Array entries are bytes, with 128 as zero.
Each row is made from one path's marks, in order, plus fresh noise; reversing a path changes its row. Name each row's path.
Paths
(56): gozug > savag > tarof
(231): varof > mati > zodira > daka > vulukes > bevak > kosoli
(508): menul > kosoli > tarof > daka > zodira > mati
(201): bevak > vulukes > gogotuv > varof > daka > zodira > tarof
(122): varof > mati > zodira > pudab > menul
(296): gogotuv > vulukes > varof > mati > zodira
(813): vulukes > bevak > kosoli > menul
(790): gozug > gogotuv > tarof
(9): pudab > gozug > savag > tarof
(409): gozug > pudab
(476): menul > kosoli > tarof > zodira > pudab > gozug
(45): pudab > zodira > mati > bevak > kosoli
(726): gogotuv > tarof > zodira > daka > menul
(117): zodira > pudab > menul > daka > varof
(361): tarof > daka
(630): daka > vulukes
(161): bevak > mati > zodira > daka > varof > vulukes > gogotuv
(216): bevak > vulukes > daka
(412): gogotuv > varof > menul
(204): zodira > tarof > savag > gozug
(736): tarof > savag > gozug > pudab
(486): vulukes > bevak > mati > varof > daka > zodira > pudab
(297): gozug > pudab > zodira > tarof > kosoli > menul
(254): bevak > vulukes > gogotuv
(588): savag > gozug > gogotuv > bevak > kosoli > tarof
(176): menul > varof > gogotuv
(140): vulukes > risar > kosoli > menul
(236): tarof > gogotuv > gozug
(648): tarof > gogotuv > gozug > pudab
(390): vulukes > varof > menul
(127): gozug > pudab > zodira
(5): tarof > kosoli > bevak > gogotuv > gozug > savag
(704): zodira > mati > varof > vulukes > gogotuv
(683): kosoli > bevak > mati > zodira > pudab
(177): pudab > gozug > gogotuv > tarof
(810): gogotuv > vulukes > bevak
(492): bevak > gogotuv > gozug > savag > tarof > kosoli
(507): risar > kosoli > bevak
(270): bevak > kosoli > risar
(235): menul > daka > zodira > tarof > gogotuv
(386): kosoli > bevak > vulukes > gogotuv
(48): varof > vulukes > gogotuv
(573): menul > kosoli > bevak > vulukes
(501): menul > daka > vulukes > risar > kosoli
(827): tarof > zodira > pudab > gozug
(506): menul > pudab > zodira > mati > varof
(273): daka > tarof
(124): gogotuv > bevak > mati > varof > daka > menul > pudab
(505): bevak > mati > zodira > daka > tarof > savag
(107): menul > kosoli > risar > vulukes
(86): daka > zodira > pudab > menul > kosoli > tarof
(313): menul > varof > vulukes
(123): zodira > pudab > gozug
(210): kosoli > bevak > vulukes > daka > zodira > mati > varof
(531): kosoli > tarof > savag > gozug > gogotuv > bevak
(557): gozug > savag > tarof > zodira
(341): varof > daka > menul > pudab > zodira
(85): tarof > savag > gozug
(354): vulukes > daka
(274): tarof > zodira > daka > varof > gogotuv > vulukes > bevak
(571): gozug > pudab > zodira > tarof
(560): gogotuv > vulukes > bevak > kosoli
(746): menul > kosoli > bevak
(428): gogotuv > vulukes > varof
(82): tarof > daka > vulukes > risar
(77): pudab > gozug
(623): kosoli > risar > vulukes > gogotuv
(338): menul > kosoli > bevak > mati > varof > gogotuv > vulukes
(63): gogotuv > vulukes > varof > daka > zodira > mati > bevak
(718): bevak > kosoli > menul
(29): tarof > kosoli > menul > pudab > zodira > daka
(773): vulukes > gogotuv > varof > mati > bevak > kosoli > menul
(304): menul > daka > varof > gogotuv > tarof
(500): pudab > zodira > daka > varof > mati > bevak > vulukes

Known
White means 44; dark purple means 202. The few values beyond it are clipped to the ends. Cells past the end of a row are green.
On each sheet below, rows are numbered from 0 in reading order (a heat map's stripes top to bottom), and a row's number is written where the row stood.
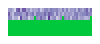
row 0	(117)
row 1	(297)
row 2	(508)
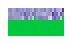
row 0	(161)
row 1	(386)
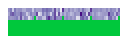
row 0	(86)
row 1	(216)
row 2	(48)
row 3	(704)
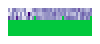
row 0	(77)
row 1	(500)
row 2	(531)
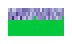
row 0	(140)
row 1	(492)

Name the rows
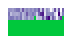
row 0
(63)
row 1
(273)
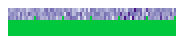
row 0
(476)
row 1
(210)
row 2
(177)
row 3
(201)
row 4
(718)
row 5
(29)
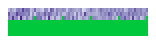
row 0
(813)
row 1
(122)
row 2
(827)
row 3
(338)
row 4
(773)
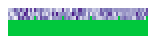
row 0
(630)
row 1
(236)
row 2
(390)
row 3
(313)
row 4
(623)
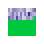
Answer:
(123)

